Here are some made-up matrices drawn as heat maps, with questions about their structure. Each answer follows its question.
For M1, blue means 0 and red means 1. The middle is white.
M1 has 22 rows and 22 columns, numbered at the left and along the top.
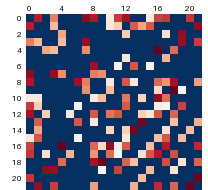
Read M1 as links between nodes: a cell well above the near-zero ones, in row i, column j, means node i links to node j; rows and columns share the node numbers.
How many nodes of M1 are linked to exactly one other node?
0
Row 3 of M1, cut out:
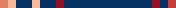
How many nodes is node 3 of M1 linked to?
6
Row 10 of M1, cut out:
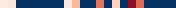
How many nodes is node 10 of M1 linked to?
8
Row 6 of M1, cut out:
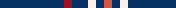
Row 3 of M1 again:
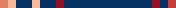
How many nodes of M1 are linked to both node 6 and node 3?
0
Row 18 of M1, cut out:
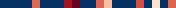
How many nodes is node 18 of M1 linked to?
8
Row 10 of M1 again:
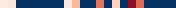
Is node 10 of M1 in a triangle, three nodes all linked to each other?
yes
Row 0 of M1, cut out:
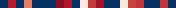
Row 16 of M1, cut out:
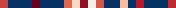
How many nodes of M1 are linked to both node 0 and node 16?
6
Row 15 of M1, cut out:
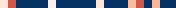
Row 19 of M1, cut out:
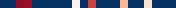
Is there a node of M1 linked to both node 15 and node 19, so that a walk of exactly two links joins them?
no
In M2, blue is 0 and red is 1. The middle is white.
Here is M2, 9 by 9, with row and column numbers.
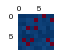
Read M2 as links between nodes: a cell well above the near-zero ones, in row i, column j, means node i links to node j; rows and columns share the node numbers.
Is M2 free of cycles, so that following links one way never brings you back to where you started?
yes
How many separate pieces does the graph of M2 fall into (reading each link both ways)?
2
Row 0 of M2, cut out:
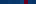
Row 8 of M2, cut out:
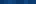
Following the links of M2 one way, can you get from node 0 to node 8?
yes
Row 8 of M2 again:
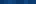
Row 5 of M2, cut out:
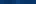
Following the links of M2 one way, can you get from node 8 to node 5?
no
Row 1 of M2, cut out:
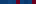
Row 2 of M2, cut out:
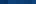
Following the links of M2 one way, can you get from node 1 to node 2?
no
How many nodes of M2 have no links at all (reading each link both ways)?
1
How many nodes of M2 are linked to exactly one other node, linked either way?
1
